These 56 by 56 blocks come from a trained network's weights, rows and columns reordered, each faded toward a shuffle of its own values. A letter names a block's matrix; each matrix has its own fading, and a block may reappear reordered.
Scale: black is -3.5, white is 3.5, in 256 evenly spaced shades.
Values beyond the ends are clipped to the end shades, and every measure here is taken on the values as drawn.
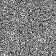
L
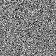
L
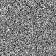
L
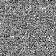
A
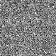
A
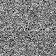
A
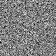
L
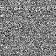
A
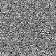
A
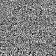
A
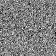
L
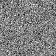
L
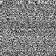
A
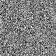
L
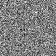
L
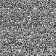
A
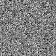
L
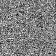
L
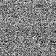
A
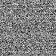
A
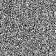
L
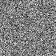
L
